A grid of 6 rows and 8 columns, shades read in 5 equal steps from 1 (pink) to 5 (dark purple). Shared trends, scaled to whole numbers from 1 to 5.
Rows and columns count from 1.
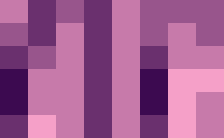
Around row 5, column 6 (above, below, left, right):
5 4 2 1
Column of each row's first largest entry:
2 2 1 1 1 1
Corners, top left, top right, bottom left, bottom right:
2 3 4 2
